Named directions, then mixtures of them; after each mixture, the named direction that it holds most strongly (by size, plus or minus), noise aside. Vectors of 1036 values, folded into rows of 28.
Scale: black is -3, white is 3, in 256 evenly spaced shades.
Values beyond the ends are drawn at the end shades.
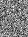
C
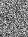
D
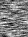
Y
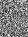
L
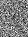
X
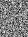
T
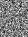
T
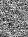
D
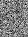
D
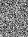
D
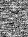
Y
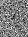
X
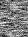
Y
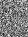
L
